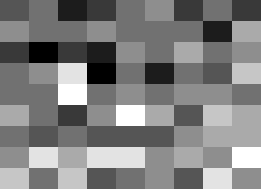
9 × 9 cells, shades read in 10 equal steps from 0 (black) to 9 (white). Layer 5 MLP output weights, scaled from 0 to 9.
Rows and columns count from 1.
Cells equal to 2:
6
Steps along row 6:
down down up up down down up down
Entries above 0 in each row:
9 9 8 8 9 9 9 9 9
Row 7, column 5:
3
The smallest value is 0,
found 2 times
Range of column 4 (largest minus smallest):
8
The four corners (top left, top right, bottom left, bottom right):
3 2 7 5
